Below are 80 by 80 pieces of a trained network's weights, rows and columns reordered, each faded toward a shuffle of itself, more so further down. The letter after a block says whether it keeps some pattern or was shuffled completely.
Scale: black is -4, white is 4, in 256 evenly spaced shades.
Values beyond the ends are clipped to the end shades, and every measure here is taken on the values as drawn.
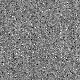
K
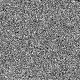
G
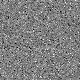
G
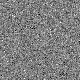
G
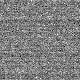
K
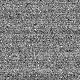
K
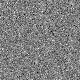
G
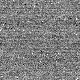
K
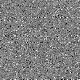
K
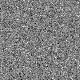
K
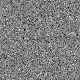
G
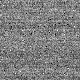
K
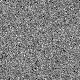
G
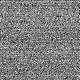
K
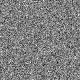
G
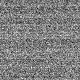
K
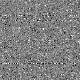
K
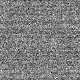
K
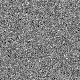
G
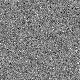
G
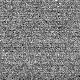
K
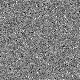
G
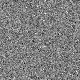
G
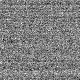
K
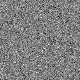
G
